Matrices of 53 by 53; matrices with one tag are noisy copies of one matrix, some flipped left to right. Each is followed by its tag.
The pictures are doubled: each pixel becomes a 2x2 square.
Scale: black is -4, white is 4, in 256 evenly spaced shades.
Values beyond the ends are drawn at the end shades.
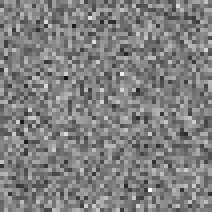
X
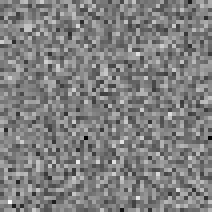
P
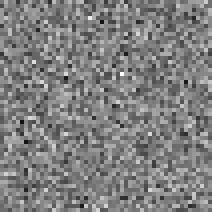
X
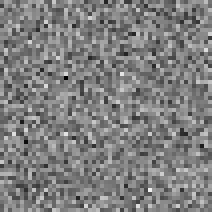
X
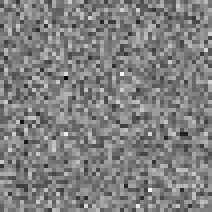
X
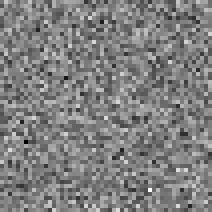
X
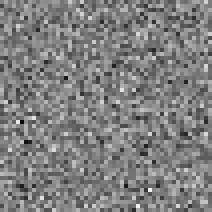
X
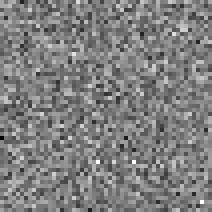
P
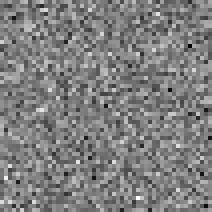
P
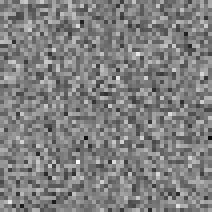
P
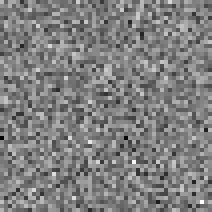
P
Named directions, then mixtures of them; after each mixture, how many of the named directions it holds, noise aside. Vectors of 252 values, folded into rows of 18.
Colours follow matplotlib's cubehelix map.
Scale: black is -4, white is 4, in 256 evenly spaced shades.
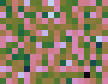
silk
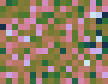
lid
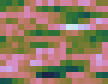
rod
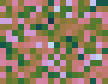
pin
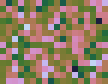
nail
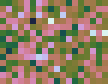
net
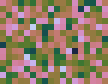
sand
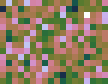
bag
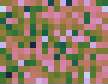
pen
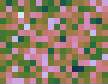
two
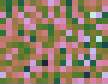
three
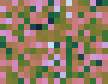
one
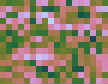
three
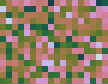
two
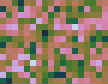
three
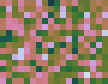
three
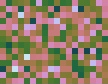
three
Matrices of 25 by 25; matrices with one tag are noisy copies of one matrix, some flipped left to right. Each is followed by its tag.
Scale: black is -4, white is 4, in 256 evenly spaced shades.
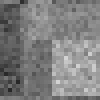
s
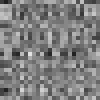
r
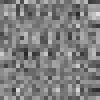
r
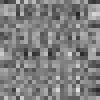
r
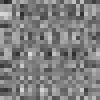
r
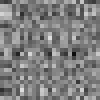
r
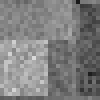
s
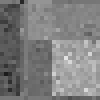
s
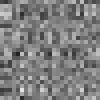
r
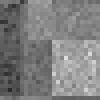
s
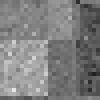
s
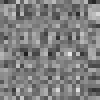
r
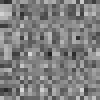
r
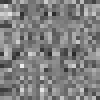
r
